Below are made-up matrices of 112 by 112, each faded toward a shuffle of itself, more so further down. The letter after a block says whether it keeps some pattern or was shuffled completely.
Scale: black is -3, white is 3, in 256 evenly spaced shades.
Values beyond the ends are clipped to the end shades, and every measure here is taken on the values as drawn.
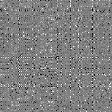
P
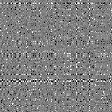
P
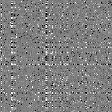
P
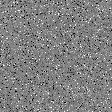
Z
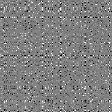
P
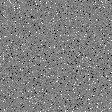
Z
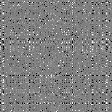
P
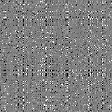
P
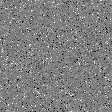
Z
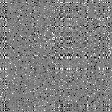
P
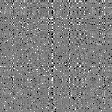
P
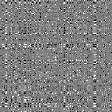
P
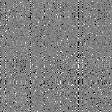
P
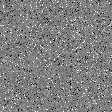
Z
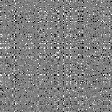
P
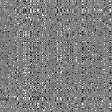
P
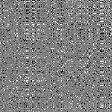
P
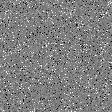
Z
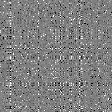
P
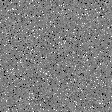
Z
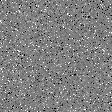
Z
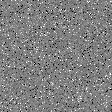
Z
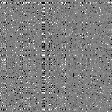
P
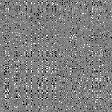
P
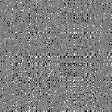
P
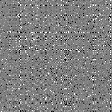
P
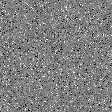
Z
